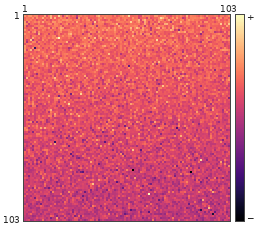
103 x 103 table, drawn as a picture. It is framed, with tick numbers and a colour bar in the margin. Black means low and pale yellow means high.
Average level on the scale: 60%. Slope: up to the top. Grain: fine. Stripes: none.
